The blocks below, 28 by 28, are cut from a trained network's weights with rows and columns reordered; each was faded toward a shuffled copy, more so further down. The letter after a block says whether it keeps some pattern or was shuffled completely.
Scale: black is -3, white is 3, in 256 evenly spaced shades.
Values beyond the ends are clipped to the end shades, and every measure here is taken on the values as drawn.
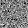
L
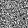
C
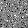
C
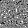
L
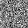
L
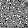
L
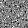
C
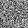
L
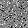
C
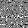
L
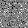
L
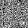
L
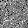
C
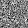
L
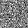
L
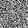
C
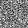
C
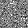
L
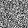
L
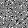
C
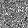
L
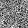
C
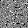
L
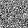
L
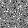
C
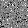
C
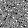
C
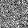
C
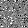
L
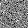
C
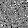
C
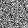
C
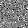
C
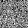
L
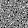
C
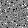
C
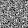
C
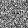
C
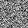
C
